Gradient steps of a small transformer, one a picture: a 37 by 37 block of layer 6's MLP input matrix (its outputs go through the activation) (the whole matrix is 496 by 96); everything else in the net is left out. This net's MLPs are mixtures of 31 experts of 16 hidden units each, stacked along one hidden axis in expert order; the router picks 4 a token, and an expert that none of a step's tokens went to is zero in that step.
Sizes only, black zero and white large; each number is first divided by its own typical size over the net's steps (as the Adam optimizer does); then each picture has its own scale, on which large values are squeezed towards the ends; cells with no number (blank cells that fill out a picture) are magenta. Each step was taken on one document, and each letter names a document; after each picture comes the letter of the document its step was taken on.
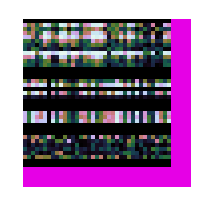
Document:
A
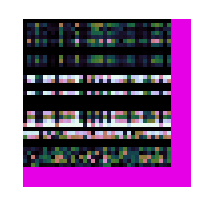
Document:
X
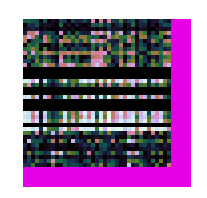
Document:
A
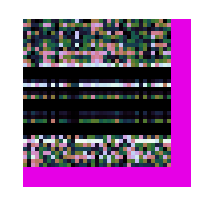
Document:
A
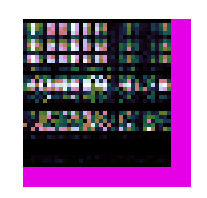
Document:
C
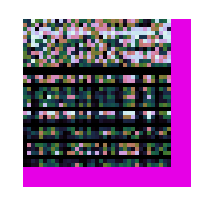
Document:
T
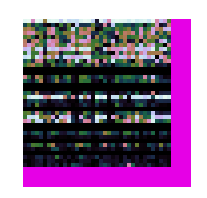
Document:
T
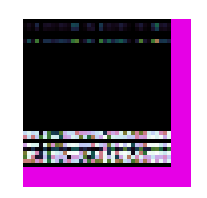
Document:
X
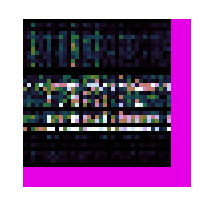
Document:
C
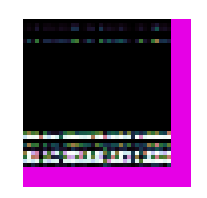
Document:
X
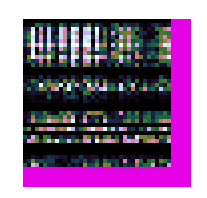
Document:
C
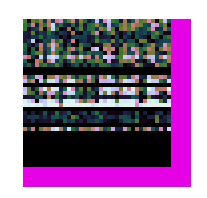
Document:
T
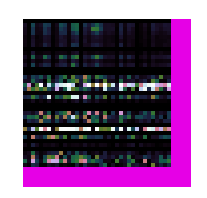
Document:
C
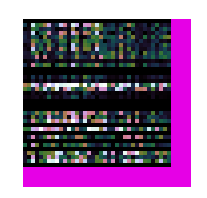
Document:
C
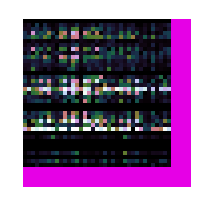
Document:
C
